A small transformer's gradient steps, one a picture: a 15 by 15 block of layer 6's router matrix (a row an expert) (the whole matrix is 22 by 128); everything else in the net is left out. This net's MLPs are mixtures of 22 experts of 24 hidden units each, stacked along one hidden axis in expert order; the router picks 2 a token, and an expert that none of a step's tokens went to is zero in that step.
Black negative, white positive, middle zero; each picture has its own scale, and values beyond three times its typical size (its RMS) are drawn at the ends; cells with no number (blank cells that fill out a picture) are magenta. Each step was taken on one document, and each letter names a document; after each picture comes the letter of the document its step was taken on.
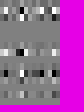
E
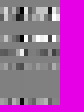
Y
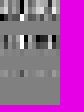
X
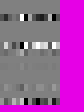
Y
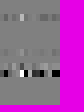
E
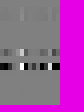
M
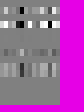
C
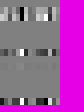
Y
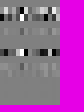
Y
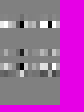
E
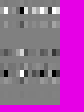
E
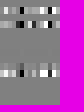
C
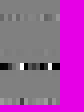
M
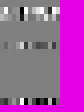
X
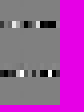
C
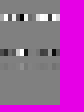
Y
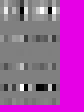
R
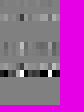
E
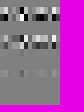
X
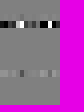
C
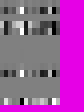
C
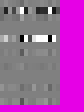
R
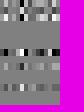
E
